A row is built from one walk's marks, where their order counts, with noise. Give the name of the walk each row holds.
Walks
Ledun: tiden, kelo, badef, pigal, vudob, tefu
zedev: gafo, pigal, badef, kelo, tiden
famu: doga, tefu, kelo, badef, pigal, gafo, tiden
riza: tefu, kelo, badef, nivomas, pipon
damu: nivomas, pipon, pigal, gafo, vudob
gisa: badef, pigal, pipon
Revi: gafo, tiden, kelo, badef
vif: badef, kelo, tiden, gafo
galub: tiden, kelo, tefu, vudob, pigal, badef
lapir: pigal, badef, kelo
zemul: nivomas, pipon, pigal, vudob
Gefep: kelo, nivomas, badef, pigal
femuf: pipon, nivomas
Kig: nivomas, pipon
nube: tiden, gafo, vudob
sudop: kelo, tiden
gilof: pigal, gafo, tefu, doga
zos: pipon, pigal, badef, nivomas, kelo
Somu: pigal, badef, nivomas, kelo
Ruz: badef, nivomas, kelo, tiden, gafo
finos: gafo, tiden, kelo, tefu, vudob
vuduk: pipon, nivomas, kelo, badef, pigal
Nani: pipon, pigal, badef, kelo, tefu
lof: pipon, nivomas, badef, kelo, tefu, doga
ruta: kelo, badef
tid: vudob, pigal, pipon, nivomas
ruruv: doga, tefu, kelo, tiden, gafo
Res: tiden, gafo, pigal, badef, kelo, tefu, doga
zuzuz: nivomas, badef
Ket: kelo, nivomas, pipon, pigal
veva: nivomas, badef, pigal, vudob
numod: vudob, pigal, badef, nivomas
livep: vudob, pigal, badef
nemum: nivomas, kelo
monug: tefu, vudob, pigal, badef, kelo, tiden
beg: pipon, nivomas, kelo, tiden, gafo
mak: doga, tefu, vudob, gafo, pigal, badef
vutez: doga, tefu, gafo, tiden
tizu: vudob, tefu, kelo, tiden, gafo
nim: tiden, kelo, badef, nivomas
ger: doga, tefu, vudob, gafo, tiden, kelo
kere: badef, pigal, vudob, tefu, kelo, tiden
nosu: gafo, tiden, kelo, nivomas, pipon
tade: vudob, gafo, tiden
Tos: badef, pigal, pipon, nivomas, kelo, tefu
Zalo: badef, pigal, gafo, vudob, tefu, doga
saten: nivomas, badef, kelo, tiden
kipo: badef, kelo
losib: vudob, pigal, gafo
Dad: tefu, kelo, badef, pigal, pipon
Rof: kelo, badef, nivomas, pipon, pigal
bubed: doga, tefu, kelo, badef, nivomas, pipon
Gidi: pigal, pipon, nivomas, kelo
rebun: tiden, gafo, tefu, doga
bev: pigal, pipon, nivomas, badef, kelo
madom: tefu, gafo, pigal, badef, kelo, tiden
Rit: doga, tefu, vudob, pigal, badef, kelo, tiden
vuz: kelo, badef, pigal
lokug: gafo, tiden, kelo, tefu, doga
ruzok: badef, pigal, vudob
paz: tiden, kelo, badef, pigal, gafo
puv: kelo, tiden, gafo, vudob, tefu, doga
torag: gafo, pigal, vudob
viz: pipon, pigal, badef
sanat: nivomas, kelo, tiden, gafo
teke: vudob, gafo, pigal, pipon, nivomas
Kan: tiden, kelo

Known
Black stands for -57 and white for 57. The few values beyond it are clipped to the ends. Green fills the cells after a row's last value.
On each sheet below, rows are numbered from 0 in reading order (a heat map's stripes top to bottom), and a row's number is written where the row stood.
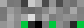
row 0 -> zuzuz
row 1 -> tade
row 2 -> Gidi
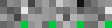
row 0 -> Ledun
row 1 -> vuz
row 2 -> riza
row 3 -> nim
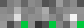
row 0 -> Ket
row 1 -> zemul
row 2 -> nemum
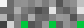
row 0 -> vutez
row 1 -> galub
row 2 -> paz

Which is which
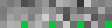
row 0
saten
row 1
Gefep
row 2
Dad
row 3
Rit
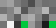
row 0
Zalo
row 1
zos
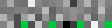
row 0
kere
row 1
mak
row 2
tid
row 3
famu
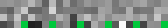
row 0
puv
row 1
nube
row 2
ruzok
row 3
Revi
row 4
zedev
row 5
nosu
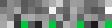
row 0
Tos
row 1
sudop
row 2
ruruv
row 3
Kan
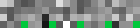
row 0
monug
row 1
gisa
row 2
madom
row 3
ruta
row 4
finos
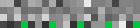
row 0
teke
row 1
torag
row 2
lapir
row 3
ger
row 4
Somu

